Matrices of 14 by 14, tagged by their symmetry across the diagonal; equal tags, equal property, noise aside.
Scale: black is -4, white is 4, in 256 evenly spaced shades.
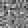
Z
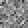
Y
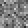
Z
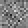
Z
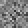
Y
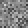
Y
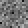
Y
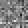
Z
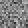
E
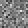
E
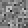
Y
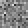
Y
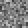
Z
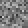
E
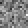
E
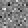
Z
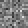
E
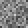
Y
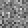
E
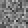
E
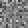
Z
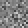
Z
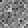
Y
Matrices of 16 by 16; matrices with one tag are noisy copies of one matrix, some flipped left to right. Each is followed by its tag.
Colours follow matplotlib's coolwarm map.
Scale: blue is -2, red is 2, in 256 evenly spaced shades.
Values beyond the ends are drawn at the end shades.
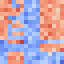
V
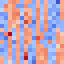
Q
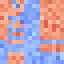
V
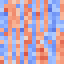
Q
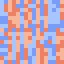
Q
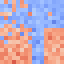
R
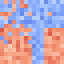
R
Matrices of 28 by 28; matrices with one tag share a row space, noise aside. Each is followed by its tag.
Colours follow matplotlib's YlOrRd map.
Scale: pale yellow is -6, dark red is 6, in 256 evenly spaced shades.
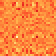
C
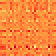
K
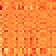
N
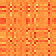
K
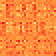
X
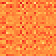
X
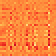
K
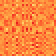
C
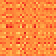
X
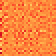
N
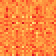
C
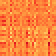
K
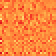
N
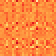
C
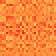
X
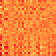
N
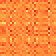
K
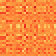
X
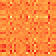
K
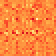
C
